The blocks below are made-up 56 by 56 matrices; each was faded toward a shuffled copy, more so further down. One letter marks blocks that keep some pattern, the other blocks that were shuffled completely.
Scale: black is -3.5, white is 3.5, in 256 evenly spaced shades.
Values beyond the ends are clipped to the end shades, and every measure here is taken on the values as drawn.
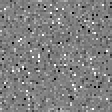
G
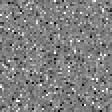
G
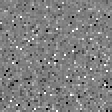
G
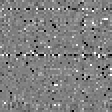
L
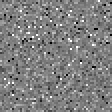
G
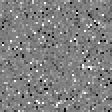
G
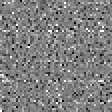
L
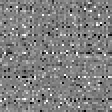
L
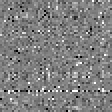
L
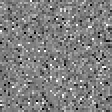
G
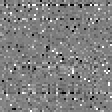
L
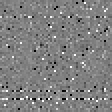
L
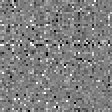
L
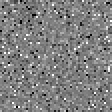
G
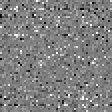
L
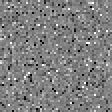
G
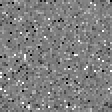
G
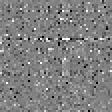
L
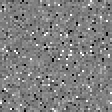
G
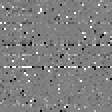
L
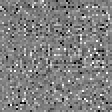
L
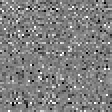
L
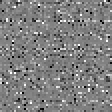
L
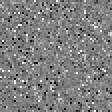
G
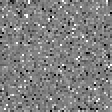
G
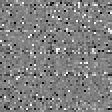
L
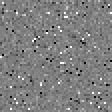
G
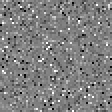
G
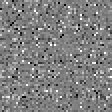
L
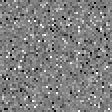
G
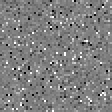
G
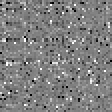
L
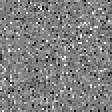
G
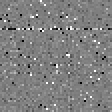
L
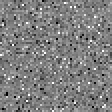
G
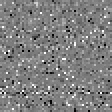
L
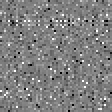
L
